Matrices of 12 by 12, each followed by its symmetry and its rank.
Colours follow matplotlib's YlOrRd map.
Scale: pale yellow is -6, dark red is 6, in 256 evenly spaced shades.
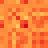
symmetric, rank two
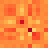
symmetric, rank two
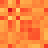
symmetric, rank two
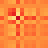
symmetric, rank one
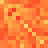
symmetric, full rank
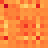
symmetric, rank two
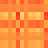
neither, rank one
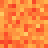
neither, full rank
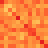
symmetric, full rank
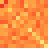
symmetric, full rank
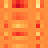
neither, rank one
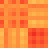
symmetric, rank one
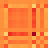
symmetric, rank one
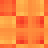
symmetric, rank one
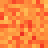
neither, full rank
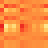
neither, rank one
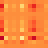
neither, rank one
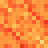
symmetric, full rank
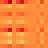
neither, rank one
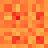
symmetric, rank two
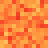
neither, full rank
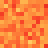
neither, full rank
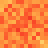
symmetric, full rank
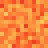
neither, full rank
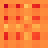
symmetric, rank one
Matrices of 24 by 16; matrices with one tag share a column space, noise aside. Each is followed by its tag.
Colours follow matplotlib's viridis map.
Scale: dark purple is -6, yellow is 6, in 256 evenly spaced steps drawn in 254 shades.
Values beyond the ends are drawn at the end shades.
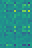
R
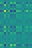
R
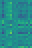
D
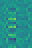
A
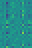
D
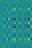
A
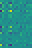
R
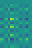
A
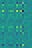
R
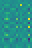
A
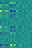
R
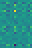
R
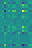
R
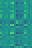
D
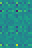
R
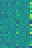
D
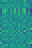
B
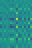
A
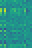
B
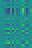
B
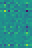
R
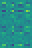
R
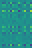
R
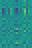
B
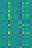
D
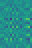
A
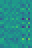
A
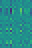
B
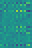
R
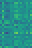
D
